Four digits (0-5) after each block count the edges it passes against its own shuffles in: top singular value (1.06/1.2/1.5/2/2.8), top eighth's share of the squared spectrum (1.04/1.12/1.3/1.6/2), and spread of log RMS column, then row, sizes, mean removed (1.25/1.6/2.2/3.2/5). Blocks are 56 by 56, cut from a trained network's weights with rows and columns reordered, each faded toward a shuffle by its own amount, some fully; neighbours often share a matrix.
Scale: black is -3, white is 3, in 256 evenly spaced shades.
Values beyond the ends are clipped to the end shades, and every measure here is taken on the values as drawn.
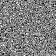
0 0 0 0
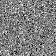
1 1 0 0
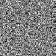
3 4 2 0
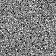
0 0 0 0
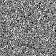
0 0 0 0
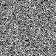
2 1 0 0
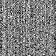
3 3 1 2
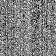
3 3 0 1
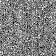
1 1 0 0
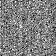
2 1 0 0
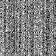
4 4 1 2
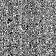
2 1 0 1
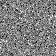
0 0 0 0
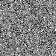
0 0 0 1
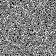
0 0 0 0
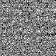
2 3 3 0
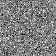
0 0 0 0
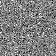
1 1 1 0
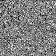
0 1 0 0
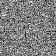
0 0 0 0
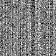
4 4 1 2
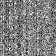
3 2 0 1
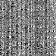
4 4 2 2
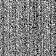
3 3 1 2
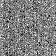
2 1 0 0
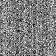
2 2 0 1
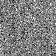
0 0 1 0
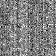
3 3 0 2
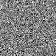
2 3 0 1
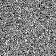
0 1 0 0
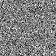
1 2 1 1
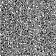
1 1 0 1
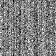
3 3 0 1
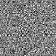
3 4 2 2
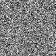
2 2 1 0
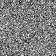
0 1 0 0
